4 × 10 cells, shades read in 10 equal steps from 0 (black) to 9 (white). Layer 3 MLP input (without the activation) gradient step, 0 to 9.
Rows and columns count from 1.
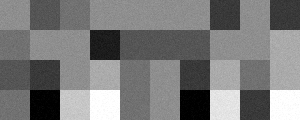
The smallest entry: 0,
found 2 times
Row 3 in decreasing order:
6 6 6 5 5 4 4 3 2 2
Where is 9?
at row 4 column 4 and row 4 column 10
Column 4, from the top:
5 1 6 9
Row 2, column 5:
3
